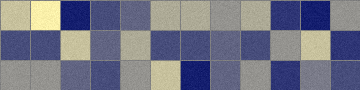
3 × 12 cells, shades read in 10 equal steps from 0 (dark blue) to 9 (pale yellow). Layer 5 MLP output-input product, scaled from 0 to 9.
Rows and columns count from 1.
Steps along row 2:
same up down up down same up down up up down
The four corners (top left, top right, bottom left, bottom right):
7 5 5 2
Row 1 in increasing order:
0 0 1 2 3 5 5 6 6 6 7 9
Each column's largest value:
7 9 7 3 6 7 6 5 6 5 7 5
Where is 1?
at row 1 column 10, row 2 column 12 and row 3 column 10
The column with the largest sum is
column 2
